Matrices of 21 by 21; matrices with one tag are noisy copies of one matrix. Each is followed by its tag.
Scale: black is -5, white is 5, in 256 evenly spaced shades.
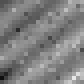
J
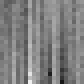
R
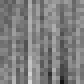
R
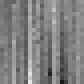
R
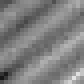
J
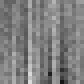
R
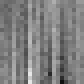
R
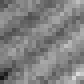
J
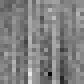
R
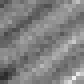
J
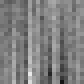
R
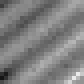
J
